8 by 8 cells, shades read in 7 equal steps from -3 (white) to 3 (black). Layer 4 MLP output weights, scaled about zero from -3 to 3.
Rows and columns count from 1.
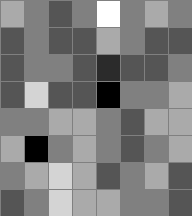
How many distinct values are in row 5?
3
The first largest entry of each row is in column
3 1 5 5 6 2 5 1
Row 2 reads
1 0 1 1 -1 0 1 1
